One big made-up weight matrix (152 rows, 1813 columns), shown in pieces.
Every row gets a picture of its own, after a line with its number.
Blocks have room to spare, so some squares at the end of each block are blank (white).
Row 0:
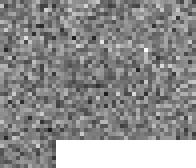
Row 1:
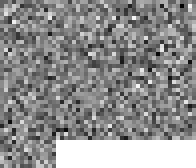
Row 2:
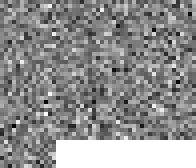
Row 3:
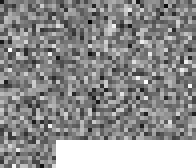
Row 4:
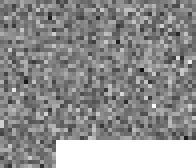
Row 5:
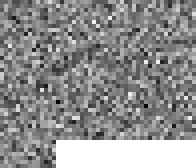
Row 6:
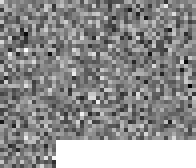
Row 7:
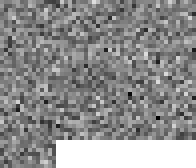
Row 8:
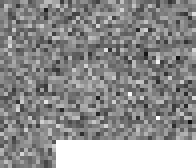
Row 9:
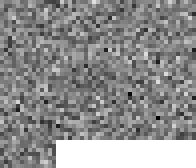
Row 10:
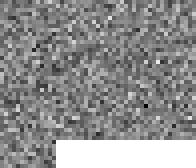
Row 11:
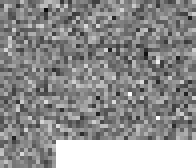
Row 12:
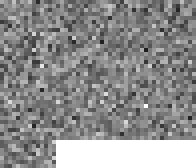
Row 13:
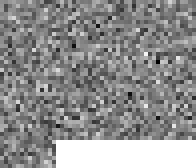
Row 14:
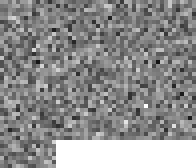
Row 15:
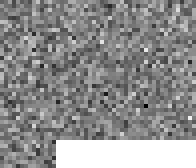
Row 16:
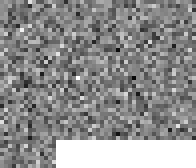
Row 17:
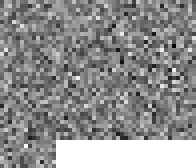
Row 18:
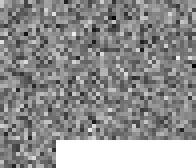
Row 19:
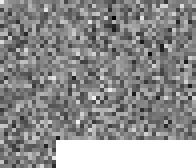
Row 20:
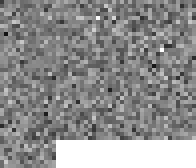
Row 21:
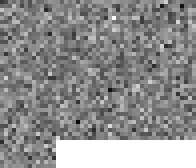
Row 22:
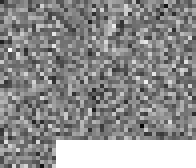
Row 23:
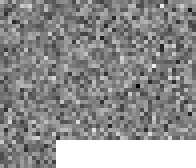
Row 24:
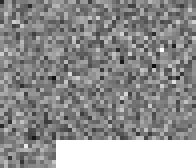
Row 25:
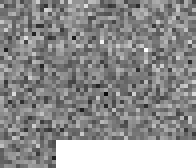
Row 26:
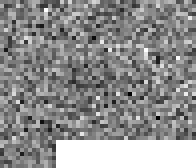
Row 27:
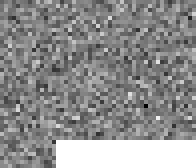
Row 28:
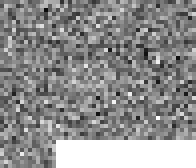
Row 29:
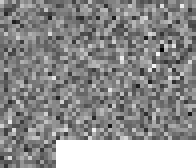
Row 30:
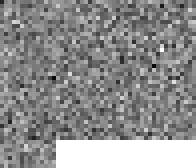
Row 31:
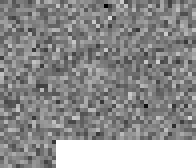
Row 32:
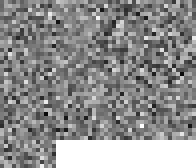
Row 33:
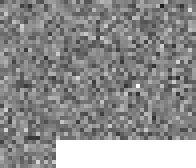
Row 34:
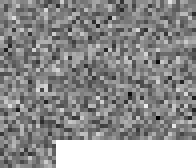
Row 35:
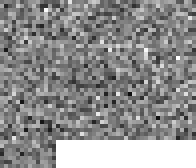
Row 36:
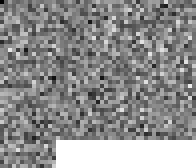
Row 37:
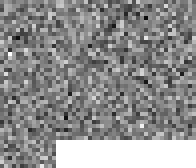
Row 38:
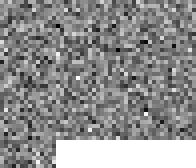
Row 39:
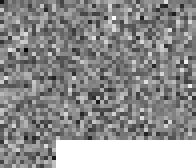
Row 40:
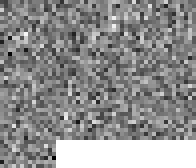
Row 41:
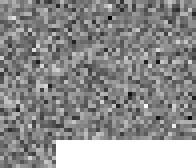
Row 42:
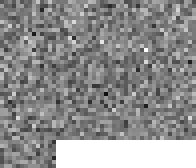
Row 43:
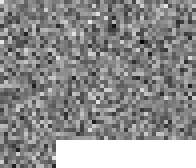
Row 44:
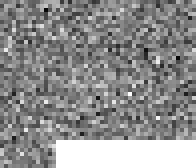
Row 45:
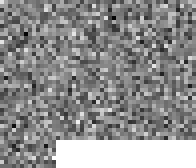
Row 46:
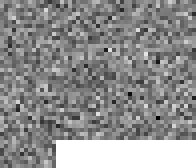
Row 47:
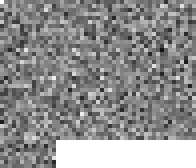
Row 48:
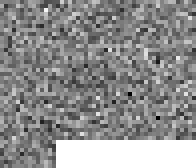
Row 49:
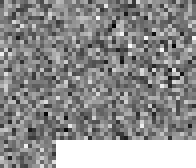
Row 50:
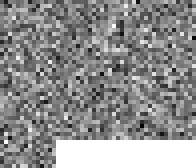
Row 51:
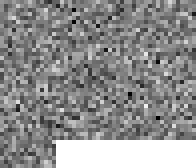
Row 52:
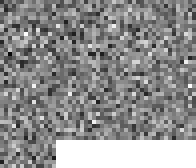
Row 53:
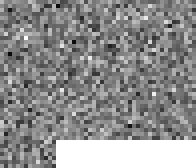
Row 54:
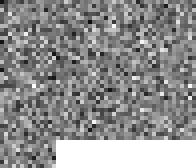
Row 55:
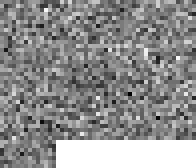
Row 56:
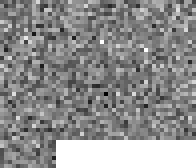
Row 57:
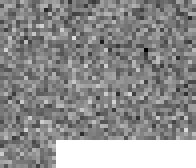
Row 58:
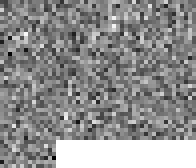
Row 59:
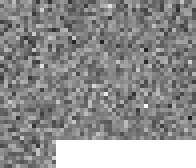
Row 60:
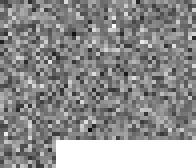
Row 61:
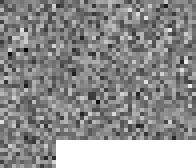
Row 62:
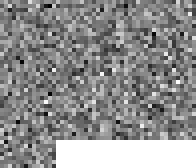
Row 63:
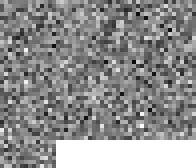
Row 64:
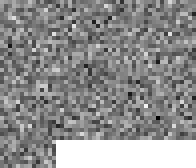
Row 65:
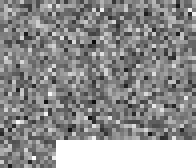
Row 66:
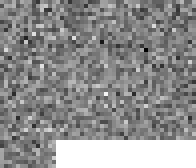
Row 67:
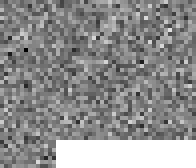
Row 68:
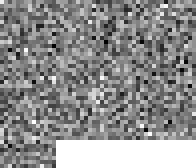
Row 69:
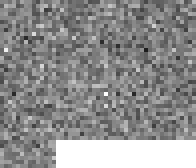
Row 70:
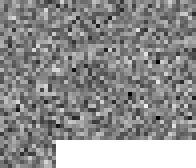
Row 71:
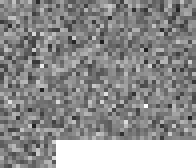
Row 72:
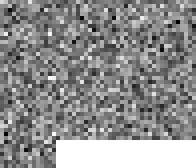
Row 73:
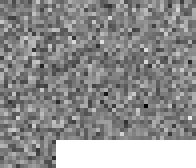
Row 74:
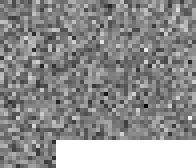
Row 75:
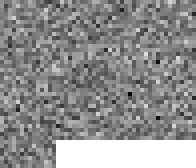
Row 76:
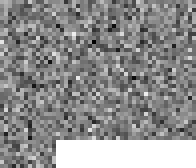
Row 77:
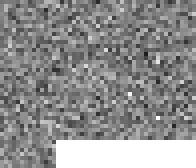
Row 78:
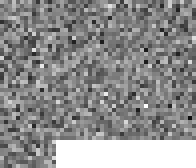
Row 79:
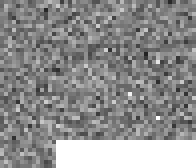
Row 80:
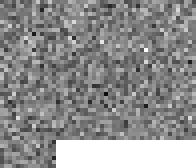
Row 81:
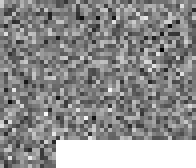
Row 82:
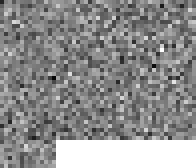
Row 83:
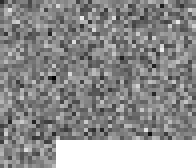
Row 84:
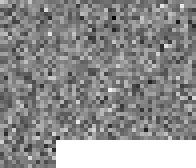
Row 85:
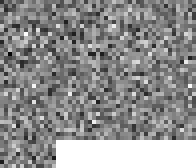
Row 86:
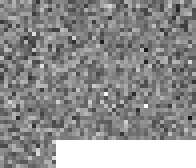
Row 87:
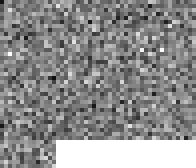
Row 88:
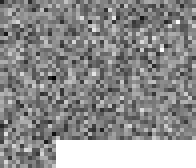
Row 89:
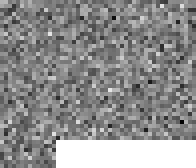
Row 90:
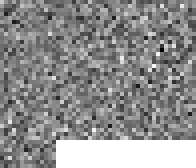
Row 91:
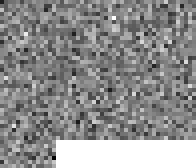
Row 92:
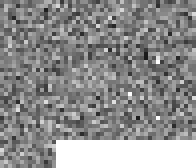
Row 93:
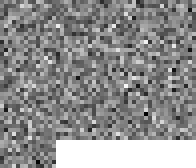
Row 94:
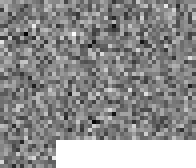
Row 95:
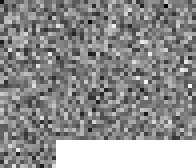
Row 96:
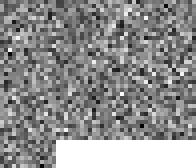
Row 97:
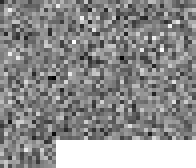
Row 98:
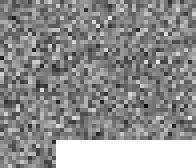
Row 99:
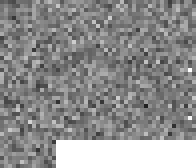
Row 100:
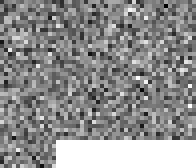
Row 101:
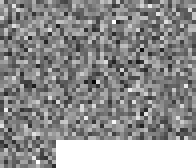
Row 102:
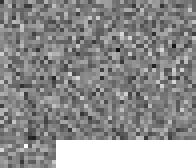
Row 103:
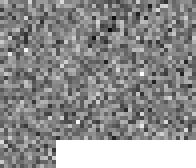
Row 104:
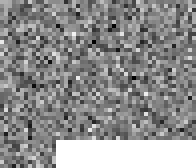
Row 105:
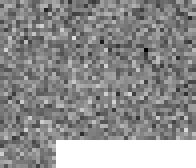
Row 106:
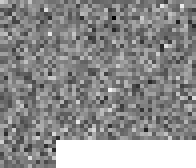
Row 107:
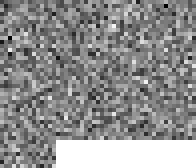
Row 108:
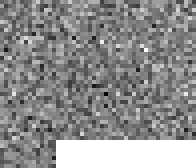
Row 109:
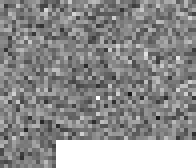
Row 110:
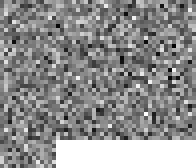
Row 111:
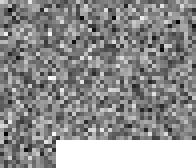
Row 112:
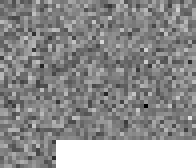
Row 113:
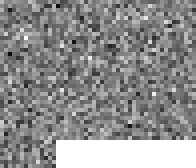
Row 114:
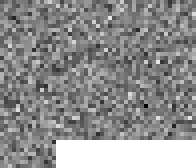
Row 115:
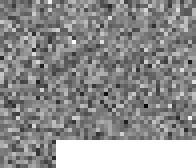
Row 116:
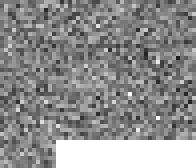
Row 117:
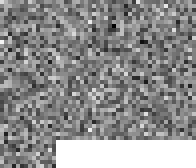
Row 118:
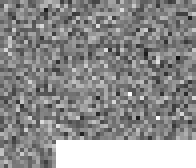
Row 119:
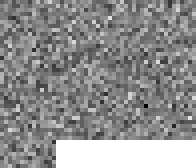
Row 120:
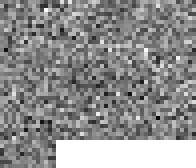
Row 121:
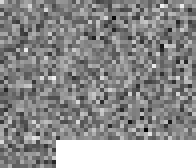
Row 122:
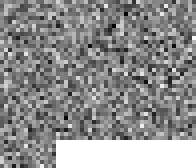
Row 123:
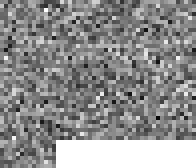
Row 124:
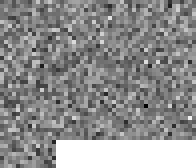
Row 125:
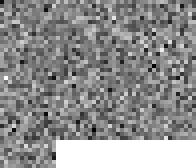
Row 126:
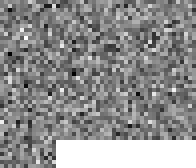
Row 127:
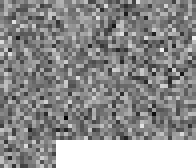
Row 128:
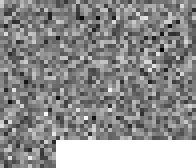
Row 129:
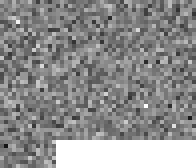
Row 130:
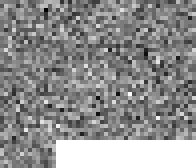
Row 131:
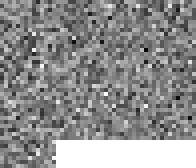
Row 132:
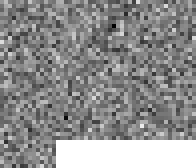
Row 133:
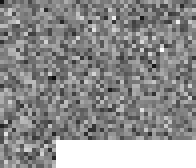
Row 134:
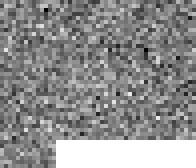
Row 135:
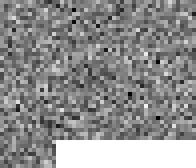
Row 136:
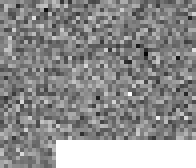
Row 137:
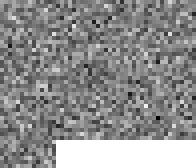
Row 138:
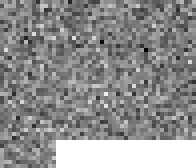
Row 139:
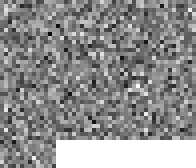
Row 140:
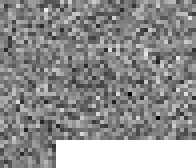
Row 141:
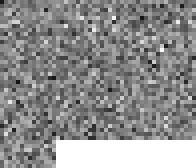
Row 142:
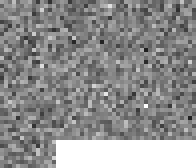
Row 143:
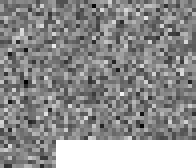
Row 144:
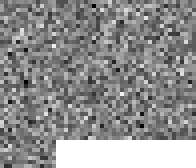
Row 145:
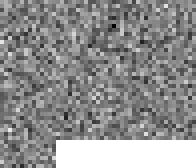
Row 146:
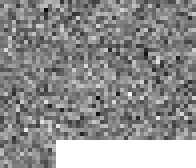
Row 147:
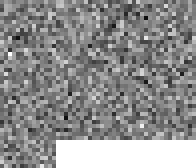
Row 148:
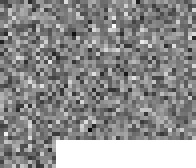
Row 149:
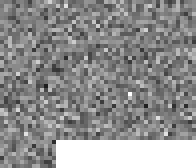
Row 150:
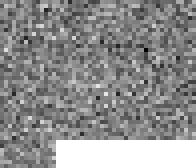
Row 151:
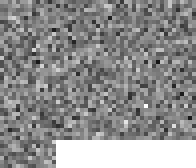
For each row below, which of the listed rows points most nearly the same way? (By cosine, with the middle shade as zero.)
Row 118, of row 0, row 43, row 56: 43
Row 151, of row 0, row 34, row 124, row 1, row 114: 34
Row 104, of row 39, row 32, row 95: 32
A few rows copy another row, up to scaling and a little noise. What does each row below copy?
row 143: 144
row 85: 52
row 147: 37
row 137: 64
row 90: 29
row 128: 81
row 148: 60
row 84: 106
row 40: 58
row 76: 104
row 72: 111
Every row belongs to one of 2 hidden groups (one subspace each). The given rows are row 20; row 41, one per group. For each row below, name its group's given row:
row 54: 20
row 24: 20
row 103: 20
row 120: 41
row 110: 20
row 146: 41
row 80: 41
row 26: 41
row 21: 20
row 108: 41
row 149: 41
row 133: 20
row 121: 20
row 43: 20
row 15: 41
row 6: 20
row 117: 20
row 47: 20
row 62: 20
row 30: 20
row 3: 20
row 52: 20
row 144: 20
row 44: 41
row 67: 20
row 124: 41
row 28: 41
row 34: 41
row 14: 41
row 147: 20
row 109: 41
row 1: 20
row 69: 41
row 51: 41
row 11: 41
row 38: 20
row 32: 20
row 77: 41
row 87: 20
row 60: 20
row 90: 20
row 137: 41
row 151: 41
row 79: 41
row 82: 20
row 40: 20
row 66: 41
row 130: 41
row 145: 20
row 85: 20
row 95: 20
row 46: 41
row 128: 20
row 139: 20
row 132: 20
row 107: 20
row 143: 20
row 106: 20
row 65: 20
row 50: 20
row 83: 20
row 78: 41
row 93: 20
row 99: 41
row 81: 20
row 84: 20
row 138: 41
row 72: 20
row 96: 20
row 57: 41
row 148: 20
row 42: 41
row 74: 41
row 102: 20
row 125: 20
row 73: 41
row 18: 20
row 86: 41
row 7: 41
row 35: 41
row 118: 41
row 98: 41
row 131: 41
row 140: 41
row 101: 20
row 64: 41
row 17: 20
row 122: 20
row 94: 20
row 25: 41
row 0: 41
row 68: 20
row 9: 41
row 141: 20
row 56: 41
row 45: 20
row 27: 41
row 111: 20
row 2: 20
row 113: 20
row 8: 41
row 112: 41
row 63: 20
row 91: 20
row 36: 20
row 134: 41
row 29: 20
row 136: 41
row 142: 41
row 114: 41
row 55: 41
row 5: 41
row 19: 20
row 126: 20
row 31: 41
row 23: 20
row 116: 41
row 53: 20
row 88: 20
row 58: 20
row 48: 41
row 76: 20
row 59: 41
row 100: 20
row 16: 20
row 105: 41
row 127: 20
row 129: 41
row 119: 41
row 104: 20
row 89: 20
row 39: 20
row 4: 20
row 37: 20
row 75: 41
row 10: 41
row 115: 41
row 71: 41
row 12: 41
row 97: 20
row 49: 20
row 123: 41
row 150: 41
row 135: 41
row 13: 41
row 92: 41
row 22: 20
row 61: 20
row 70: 41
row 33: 20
